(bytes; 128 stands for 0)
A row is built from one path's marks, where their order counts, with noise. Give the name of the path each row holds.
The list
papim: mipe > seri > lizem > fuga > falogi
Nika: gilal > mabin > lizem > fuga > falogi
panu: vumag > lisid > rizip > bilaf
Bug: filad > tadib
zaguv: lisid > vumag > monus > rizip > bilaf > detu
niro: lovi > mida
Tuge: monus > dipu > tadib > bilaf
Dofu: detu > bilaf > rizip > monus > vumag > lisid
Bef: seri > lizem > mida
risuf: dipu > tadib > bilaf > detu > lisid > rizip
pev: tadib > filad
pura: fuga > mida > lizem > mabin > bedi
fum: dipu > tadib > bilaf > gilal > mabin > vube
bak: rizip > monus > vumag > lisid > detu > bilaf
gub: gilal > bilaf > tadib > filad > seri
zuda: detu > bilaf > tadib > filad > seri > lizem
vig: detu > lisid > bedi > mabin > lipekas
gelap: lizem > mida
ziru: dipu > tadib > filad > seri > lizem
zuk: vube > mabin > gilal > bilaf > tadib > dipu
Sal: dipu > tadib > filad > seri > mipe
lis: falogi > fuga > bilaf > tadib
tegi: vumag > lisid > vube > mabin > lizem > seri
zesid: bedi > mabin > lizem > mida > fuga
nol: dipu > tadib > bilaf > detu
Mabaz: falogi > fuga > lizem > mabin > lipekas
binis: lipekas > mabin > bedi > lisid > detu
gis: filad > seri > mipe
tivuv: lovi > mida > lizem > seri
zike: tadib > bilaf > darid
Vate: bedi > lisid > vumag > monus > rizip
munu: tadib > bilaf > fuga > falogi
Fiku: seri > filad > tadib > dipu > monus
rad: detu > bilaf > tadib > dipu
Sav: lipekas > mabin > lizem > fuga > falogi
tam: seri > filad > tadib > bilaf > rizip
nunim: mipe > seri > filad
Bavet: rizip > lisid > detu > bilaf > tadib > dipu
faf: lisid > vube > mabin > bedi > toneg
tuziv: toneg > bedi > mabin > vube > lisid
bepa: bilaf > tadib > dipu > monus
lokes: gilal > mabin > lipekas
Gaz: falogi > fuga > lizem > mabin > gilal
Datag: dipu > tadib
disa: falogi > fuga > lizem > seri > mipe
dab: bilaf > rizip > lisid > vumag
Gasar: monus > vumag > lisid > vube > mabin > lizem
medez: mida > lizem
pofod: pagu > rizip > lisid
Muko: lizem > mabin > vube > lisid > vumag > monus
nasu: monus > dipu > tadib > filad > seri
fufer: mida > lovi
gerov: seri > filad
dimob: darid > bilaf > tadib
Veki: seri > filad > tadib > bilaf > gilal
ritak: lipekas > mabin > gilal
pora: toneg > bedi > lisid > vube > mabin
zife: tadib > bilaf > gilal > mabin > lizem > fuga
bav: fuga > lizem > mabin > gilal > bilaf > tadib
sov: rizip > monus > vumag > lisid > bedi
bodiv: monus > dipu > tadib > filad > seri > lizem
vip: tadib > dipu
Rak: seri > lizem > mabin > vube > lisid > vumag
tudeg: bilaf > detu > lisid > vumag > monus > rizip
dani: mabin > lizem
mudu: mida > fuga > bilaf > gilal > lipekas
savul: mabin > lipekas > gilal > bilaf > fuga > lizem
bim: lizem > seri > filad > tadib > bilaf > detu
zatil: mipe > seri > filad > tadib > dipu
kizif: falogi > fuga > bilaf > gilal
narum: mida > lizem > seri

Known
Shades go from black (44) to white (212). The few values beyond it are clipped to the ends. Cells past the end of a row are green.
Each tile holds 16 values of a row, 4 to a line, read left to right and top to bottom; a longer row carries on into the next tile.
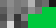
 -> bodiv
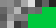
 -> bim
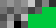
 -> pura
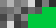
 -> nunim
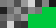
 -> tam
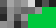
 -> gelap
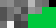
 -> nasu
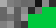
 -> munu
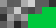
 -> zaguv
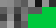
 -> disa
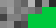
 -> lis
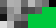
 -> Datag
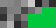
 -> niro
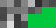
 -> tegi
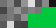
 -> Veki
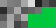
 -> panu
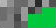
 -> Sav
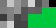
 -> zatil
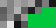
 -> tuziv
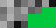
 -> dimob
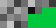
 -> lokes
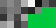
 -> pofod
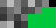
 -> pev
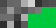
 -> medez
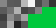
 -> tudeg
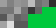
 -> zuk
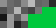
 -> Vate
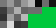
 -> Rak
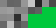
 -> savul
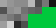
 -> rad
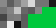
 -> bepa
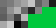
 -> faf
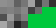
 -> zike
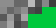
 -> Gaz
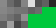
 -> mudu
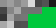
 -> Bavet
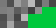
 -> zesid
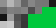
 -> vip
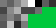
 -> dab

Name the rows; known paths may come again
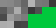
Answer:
fum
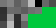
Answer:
tivuv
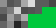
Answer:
zaguv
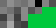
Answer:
papim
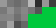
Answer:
kizif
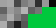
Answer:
dimob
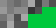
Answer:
zife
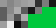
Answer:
tuziv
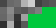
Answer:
medez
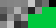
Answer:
Muko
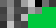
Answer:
Bef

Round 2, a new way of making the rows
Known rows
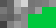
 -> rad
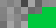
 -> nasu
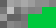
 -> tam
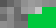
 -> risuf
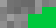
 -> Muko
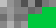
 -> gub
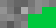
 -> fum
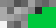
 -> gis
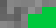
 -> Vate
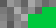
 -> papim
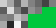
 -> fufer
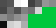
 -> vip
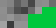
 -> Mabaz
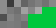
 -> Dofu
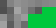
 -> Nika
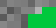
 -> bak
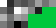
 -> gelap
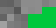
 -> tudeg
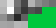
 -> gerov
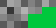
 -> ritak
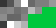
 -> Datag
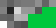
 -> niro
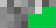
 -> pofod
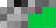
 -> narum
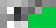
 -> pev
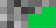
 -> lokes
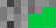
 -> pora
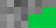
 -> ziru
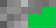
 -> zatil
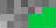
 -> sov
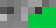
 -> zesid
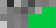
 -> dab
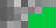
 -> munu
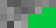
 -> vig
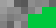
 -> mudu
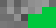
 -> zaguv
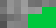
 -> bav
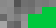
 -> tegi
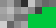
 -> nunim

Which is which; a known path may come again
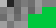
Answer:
tuziv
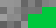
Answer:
bodiv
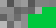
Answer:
Rak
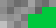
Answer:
Sal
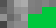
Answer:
zuk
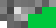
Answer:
niro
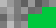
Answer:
gub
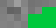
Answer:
zife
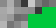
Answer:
nunim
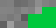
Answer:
bim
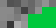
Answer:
vig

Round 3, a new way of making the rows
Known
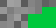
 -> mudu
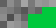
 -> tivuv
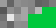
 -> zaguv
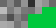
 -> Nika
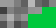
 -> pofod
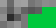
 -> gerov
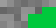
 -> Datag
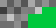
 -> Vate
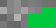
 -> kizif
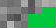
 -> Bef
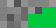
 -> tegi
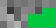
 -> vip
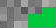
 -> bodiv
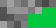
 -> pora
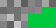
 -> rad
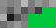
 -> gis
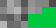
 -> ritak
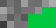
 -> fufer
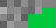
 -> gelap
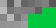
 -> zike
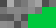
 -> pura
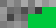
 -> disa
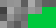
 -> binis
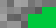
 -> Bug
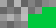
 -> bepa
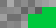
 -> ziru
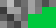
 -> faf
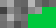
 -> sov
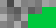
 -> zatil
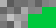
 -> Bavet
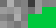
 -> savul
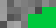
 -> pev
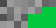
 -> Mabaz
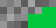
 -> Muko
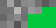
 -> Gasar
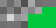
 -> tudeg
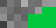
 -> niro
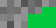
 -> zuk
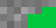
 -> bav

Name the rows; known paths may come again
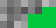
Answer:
nasu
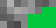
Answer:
fum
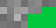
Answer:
kizif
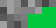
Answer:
tuziv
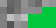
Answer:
Tuge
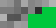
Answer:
Sal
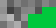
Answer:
vip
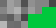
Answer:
ritak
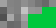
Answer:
nol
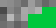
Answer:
risuf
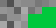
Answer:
bim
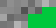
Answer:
zuda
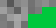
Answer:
lis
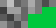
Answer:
faf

